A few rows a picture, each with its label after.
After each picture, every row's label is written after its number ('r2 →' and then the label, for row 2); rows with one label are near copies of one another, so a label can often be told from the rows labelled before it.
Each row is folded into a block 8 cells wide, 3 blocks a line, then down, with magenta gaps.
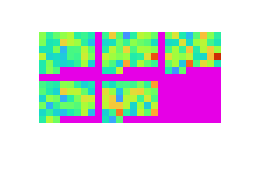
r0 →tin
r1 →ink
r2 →ink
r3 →tin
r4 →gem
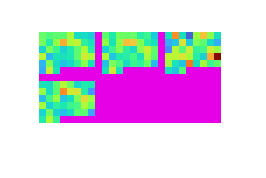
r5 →tin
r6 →tin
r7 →ink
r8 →tin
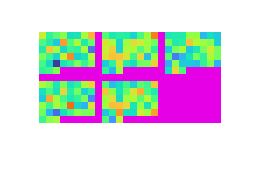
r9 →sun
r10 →gem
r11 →tin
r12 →sun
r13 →gem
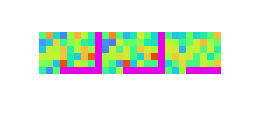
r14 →ink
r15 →ink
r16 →gem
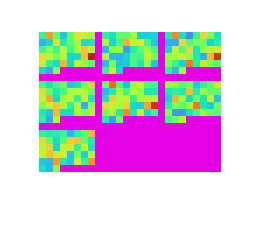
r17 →ink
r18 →tin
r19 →ink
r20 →gem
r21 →ink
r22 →sun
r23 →gem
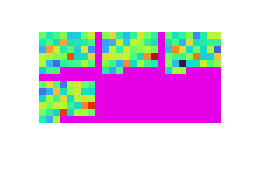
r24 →sun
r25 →ink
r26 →sun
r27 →ink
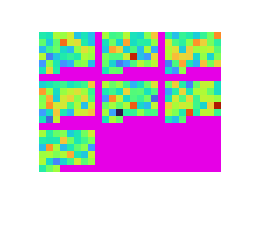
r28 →tin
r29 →sun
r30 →gem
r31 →gem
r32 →sun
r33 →ink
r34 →sun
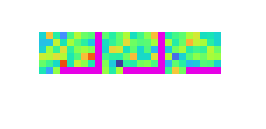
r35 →ink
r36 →sun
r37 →tin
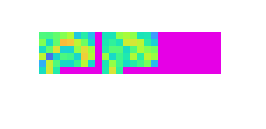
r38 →tin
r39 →tin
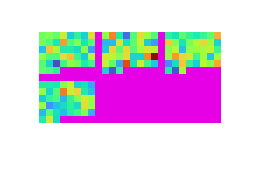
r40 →sun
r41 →ink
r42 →gem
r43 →tin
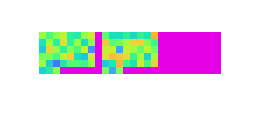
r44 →sun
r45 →gem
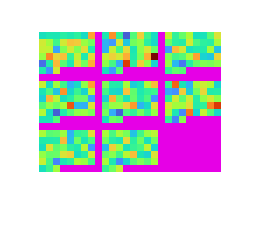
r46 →gem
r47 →ink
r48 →sun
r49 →sun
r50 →sun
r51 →ink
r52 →sun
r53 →sun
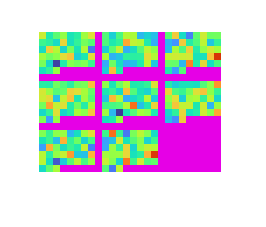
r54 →sun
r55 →tin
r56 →ink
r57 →gem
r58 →sun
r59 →gem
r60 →sun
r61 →ink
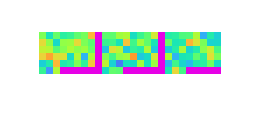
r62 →gem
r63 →sun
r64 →tin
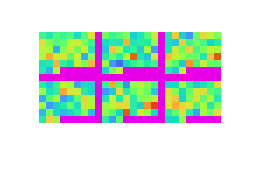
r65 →gem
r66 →sun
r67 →ink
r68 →tin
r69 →ink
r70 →gem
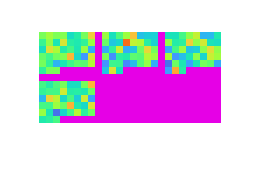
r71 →sun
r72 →tin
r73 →tin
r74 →sun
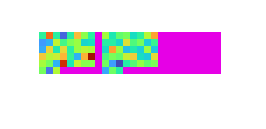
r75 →ink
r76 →sun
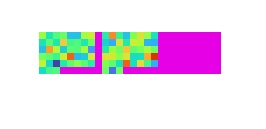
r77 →sun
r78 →ink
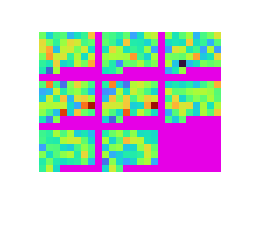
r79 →gem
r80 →sun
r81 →sun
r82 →ink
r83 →ink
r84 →gem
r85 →tin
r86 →tin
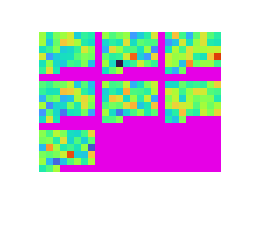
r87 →tin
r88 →sun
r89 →ink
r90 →tin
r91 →sun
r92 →gem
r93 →sun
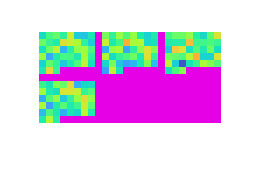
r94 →tin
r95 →tin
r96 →sun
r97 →tin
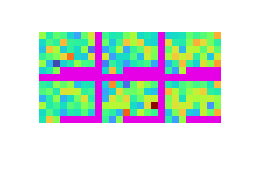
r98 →sun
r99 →tin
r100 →gem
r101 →tin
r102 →ink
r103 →gem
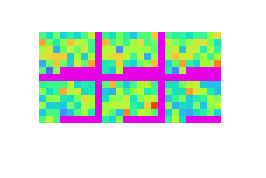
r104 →gem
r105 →gem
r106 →gem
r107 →tin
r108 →ink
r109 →tin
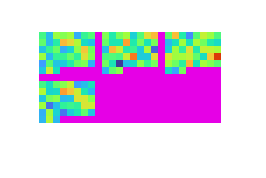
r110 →tin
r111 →sun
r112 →ink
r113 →tin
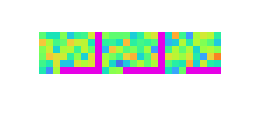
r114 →gem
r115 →sun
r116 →ink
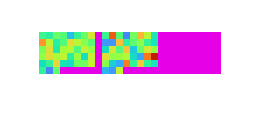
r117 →gem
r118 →ink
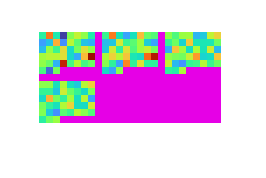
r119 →ink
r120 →ink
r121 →sun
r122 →sun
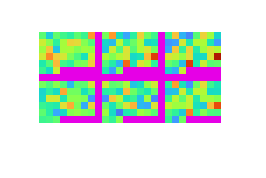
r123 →gem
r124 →ink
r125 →ink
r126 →sun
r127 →sun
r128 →ink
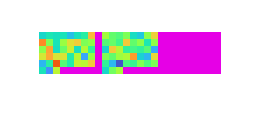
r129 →gem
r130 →sun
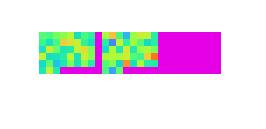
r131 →tin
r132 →ink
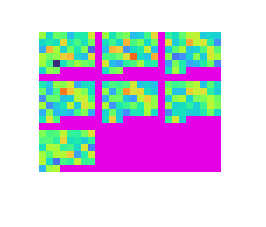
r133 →sun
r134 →sun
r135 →tin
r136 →tin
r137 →tin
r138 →tin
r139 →sun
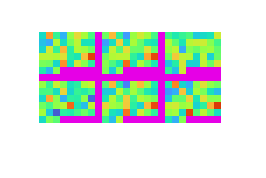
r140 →ink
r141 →ink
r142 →gem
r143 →sun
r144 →ink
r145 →ink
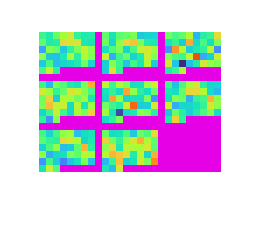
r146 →tin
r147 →tin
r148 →sun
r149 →gem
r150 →sun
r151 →tin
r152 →tin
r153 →gem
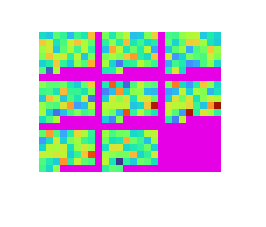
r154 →gem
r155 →sun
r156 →tin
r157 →sun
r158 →ink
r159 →ink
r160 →ink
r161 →sun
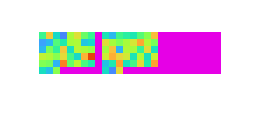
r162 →ink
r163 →gem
